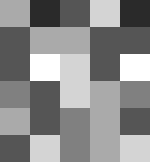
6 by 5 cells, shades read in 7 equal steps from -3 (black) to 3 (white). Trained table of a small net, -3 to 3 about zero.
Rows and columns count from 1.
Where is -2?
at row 1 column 2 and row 1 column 5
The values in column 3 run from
-1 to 2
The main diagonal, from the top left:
1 1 2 1 -1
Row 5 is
1 -1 0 1 -1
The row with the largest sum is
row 3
